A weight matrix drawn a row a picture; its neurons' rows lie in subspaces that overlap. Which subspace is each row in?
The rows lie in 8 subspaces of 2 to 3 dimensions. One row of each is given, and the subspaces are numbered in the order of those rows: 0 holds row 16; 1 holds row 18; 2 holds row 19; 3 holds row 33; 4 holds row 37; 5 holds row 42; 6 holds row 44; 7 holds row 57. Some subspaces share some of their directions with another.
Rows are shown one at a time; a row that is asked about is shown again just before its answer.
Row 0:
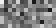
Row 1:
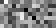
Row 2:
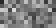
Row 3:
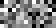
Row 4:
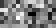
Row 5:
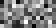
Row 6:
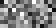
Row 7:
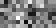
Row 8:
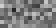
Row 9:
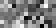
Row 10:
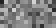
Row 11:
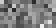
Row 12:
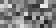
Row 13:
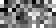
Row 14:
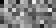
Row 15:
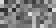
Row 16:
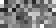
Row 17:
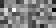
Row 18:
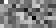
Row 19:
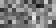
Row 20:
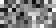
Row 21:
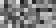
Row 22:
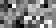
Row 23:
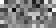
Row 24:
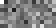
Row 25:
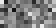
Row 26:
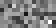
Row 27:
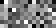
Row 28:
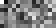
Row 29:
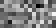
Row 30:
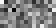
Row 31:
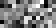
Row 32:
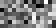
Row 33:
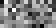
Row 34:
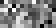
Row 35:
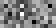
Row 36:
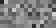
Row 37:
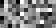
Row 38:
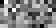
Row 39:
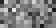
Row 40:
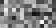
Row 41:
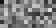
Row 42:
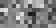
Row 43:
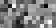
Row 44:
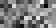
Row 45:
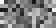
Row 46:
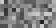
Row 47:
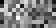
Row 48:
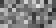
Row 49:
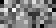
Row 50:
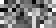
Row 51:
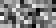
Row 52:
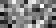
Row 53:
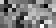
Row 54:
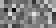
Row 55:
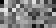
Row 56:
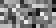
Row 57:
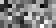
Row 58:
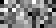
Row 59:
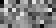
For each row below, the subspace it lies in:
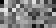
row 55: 0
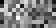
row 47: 0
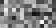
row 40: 6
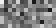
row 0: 4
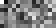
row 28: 1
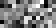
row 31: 6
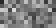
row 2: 2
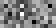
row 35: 0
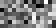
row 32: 2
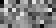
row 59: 4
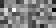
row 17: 1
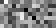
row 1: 1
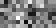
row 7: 5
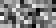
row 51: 4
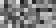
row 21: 4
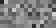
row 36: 2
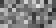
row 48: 2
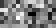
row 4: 5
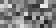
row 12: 7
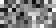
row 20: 2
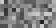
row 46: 6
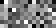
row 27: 5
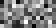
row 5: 7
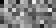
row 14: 4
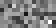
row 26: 6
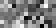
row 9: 6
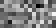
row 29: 2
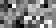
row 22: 6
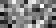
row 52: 3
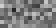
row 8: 7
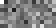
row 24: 5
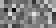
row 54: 7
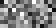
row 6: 0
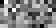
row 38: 3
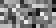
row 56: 4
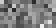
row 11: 7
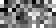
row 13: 0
